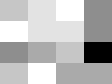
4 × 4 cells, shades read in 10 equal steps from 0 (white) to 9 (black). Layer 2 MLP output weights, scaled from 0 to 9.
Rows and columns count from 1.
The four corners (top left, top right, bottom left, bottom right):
2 4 2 3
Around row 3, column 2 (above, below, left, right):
1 0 4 2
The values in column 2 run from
0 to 3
